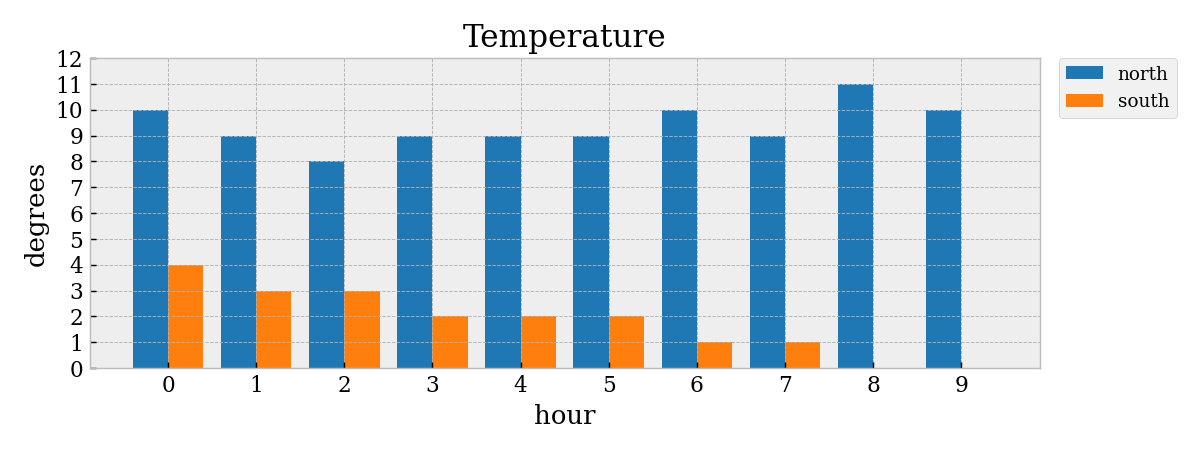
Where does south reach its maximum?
0
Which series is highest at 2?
north
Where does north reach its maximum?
8
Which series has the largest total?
north
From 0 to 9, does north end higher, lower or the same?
the same
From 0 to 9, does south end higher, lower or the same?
lower
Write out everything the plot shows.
Title: Temperature
x-axis: hour, ticks 0 1 2 3 4 5 6 7 8 9
y-axis: degrees, ticks 0 1 2 3 4 5 6 7 8 9 10 11 12
Legend: north, south
Values:
north: 10 9 8 9 9 9 10 9 11 10
south: 4 3 3 2 2 2 1 1 0 0
